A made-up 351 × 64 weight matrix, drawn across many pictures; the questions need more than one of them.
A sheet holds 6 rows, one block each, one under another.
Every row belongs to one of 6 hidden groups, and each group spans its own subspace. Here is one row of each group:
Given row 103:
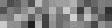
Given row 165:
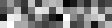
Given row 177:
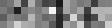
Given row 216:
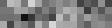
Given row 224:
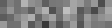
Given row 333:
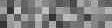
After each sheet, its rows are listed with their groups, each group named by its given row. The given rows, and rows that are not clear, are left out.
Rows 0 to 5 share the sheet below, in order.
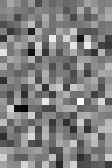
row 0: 103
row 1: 103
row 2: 103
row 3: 177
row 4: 103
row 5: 224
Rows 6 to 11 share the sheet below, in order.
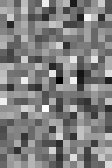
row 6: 177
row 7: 165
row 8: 224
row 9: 224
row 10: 224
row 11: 177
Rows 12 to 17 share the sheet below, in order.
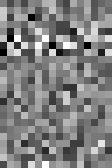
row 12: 216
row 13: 333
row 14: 103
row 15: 333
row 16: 224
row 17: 224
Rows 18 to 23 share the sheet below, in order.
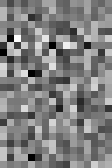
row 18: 216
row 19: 333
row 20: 216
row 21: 224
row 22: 103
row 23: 216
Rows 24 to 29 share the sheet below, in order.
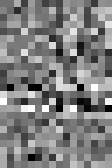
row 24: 177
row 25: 224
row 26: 224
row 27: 224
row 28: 165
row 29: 216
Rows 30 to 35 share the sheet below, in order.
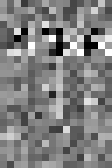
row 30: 224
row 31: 177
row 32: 177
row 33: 177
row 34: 165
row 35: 177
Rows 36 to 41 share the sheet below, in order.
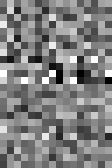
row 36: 333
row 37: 333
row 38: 224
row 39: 177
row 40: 224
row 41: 333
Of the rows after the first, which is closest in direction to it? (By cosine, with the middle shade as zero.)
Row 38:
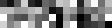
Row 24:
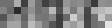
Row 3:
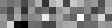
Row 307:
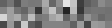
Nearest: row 307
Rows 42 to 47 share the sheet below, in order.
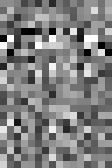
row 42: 103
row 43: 103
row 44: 103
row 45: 216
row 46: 333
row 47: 333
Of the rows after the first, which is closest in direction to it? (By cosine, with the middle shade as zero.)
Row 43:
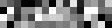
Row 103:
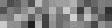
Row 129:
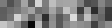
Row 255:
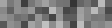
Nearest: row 103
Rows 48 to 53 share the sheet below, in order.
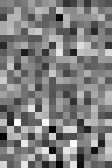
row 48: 165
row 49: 224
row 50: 333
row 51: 103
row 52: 333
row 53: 224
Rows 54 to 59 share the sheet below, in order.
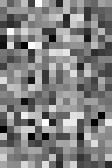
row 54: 165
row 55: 216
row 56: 103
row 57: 216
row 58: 224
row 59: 224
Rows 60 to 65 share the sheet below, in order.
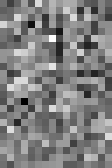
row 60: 103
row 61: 177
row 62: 177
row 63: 216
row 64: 177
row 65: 177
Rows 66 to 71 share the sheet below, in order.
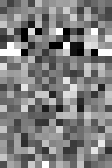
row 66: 103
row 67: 165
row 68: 165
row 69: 224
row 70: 165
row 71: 224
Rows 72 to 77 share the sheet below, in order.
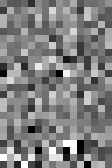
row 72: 103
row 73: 224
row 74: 165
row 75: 103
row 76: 216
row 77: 333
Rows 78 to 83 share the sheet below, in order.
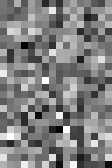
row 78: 177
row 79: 216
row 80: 224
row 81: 224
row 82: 165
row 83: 224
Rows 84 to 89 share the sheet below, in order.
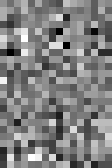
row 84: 165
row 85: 165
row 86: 333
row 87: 333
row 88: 177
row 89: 216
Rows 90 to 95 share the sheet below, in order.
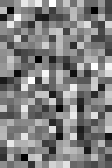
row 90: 103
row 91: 177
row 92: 103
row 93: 224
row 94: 224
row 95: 216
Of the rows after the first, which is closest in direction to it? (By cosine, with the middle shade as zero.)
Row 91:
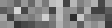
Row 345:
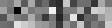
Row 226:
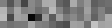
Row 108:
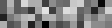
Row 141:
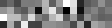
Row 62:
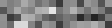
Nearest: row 108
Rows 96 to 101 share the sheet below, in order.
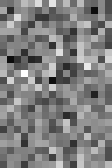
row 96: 103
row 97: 224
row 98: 216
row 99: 103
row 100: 333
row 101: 224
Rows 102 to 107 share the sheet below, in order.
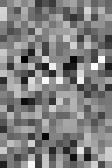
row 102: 165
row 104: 224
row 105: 216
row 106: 224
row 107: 103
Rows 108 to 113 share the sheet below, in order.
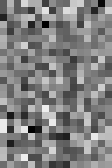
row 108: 224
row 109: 216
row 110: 224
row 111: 224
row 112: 216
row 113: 216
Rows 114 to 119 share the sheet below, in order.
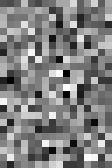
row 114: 224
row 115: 103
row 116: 165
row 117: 333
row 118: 103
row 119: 177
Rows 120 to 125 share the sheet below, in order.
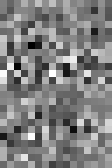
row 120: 103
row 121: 216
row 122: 333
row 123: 216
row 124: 103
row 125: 216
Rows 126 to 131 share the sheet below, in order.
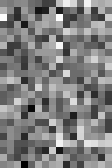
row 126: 165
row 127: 165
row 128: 165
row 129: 103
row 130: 224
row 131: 165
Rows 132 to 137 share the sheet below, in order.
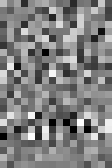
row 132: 224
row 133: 224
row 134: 333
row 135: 333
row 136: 103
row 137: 103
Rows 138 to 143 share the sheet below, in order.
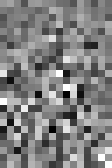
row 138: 224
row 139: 177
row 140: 165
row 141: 333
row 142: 333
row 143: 177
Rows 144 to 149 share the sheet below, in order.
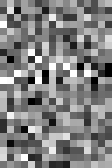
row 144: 333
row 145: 103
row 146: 103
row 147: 216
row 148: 216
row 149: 216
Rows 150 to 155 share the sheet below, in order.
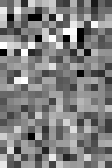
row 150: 216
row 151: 333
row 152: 177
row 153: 224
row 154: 103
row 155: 333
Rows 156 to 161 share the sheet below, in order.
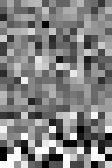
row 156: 224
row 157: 103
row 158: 165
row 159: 216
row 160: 224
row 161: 165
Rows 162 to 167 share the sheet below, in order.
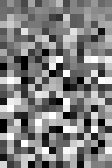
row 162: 165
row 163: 224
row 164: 165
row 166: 165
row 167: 224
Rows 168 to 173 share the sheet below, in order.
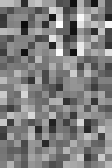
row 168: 224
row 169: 224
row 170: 103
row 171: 165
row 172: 103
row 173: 177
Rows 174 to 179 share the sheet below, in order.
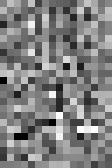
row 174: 103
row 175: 103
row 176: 333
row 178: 177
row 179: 216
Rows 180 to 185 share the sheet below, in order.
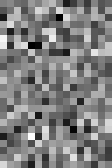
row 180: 165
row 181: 216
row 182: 103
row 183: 177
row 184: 103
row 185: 103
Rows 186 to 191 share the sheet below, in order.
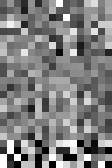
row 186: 165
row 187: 224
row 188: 216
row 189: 103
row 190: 103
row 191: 333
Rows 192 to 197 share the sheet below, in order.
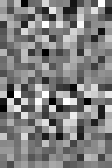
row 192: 224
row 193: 224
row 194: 224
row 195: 333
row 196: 224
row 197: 177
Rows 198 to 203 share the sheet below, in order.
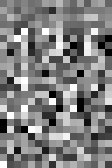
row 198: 177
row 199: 177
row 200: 177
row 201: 224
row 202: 216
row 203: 333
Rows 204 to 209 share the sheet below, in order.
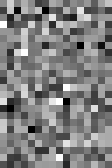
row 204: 333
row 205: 177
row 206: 333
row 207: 165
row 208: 216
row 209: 165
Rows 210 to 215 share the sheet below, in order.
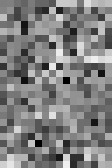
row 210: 165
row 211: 224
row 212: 165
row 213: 216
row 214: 103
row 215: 165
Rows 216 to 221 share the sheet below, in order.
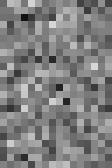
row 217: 103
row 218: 103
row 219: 165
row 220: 103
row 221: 216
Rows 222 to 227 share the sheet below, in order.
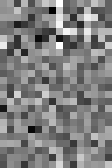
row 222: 177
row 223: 165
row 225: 333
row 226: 216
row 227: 224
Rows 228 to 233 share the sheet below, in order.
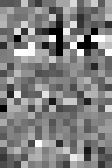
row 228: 224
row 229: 177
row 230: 103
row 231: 333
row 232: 103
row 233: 165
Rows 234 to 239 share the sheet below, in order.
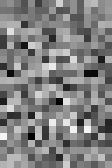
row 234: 165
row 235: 216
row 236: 177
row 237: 165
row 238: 103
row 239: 165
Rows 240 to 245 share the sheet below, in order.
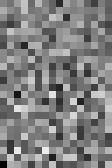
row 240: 165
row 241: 216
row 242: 103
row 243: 177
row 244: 224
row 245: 333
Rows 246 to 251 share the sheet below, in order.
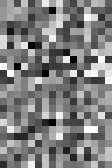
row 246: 177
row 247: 216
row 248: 177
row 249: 103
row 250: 177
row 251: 103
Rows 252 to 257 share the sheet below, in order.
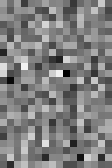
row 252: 224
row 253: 333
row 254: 165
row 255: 224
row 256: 103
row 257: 177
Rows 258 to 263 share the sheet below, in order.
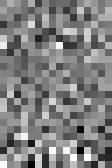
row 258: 103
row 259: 165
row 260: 165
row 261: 333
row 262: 177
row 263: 103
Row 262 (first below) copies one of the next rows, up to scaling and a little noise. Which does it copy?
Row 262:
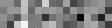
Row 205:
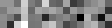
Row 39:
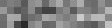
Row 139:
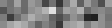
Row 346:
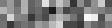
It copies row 205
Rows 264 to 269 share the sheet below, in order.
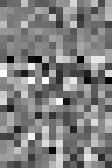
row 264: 224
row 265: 224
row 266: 224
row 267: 165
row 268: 103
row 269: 177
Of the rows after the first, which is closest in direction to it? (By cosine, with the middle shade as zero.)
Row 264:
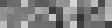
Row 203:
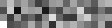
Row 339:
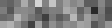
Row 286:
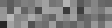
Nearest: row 203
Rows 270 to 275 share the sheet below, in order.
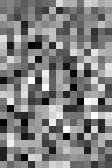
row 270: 165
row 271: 216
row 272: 103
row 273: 177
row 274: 165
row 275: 216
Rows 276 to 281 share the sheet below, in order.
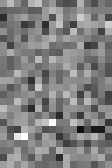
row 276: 224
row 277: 177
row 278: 103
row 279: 103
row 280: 177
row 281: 165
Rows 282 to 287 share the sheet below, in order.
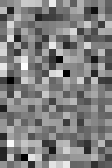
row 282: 103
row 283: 333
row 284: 165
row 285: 333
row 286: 333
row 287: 216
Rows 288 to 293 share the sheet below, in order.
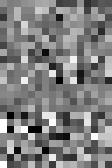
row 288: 165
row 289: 224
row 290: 224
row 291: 103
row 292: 216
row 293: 333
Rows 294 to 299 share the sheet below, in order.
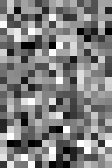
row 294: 333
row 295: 216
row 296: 224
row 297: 216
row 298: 165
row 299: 216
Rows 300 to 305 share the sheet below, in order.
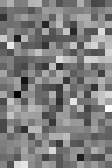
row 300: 224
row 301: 177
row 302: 165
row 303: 177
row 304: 216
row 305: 177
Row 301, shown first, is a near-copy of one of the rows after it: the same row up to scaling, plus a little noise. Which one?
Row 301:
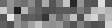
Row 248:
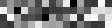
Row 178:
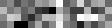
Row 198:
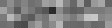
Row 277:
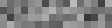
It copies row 248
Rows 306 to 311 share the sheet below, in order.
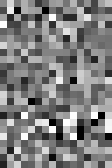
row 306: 333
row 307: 333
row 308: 224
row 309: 216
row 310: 224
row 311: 333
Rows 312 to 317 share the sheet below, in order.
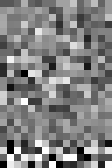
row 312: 224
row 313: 165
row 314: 216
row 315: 216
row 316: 333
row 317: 333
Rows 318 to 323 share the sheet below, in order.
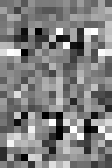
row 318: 177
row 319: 165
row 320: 224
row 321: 177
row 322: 177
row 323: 216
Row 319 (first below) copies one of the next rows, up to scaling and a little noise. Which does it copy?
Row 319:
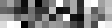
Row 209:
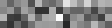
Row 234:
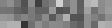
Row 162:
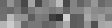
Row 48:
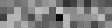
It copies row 234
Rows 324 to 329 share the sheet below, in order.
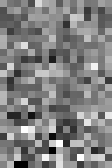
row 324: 165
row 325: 216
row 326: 103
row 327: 216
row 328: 216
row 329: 177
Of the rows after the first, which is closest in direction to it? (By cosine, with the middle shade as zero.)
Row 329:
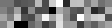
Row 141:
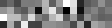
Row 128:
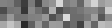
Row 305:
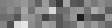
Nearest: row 128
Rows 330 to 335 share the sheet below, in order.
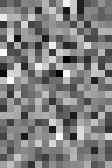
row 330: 333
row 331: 333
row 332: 165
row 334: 224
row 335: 103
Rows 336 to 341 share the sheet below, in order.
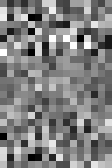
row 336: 216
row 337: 103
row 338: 216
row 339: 103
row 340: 103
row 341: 216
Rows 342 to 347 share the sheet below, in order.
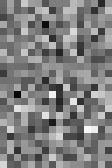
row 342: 224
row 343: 224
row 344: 224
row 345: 177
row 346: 177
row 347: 333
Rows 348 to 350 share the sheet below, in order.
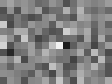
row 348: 333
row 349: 165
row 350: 224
